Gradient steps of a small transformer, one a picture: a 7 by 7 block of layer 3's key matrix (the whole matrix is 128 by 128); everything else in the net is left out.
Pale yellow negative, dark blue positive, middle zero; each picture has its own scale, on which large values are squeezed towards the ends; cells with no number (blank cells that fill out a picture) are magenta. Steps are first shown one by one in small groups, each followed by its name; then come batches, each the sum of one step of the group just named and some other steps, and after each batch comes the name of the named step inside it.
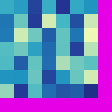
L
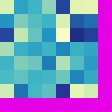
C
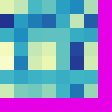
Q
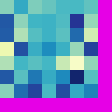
L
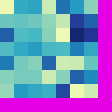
C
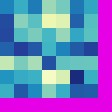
L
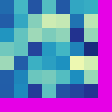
L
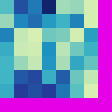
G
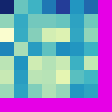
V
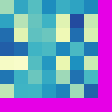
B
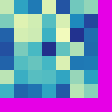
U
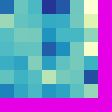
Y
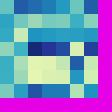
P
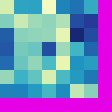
U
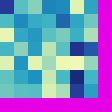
V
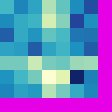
P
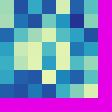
G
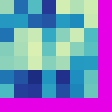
G
